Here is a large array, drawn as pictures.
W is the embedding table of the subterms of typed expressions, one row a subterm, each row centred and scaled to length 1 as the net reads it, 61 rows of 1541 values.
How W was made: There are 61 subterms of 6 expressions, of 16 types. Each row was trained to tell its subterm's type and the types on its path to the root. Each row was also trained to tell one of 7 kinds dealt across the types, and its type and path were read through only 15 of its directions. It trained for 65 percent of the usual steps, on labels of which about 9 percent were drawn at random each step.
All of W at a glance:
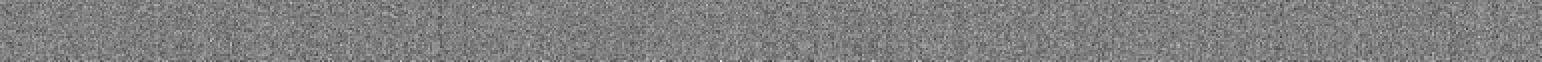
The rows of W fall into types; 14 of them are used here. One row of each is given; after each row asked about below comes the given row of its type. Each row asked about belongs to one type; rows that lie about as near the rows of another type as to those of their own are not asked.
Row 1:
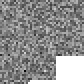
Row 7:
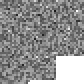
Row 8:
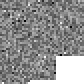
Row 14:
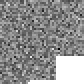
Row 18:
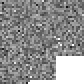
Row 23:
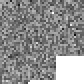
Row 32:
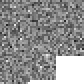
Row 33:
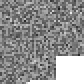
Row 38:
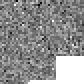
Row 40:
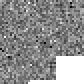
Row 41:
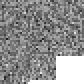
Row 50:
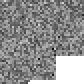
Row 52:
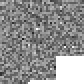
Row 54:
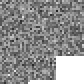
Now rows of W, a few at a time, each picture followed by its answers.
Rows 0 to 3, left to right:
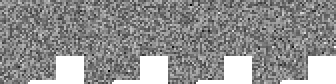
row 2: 33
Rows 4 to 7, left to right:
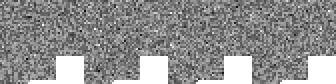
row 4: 18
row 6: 18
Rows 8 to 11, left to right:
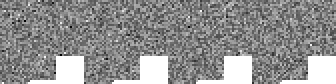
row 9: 50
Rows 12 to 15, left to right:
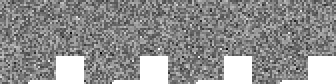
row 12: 14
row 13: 40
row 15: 38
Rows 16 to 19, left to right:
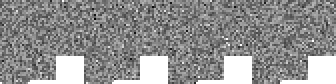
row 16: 32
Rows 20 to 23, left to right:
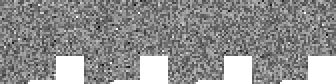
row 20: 32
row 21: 50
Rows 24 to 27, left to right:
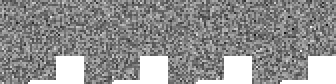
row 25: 54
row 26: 54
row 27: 33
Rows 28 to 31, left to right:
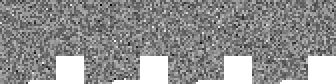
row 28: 40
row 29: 41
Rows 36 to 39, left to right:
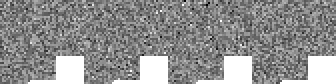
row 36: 18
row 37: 38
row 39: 8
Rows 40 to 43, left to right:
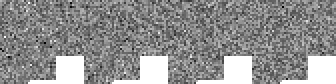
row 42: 38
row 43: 14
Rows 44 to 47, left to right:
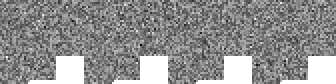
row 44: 54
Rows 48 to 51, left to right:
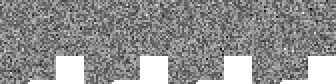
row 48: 50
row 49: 41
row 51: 52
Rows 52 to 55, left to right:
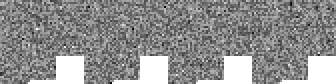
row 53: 14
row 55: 32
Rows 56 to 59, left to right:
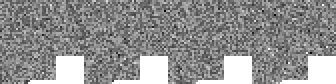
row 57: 18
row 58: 38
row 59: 41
